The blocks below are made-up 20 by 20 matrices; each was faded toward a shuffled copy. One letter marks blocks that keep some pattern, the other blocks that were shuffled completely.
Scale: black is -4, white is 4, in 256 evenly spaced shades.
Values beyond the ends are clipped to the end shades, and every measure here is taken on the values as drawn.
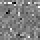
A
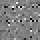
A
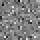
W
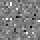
W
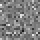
A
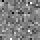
W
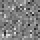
W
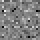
A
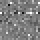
A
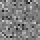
W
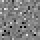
W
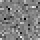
W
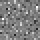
W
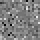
W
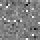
W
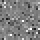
W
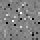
W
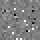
W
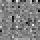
A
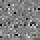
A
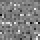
A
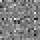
A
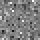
W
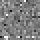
A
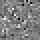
W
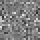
A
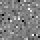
W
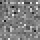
A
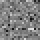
A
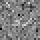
W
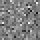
W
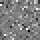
W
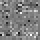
A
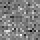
A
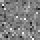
W
